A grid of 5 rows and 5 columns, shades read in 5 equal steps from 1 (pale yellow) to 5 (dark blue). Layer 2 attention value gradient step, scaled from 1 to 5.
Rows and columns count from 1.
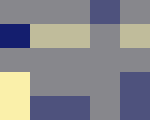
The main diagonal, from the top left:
3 2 3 3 4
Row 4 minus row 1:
-2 0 0 -1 1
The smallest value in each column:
1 2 2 3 2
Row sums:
16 14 15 14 16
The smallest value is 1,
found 2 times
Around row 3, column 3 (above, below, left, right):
2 3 3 3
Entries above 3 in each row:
1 1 0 1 3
